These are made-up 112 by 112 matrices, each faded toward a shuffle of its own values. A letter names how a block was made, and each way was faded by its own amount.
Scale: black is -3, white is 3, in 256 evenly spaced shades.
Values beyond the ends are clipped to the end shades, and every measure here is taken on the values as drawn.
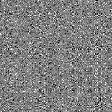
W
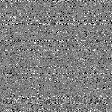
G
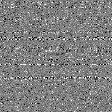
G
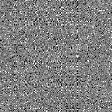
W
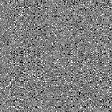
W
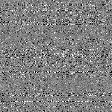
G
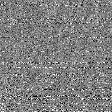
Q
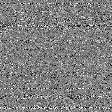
Q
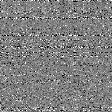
G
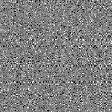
W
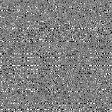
G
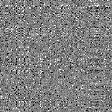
W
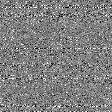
Q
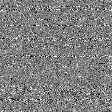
Q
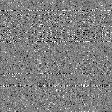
G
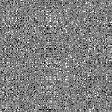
W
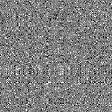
W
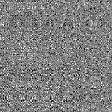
W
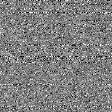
Q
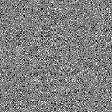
W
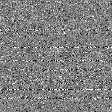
Q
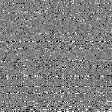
G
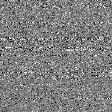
Q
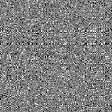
W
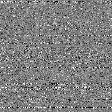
Q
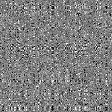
W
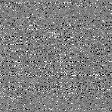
G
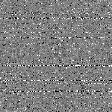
G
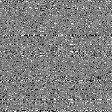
G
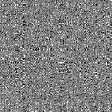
W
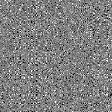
W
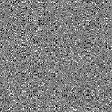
W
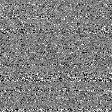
Q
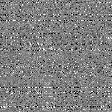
G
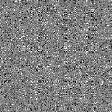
W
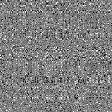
W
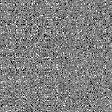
W
